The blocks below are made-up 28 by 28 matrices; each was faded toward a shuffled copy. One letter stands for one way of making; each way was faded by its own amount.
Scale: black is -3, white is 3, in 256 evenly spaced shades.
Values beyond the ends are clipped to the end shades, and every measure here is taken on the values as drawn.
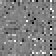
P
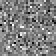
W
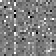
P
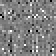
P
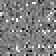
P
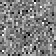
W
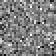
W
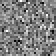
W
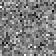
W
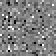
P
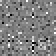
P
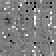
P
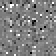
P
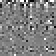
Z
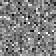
W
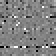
Z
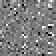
P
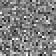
W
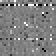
Z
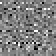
Z
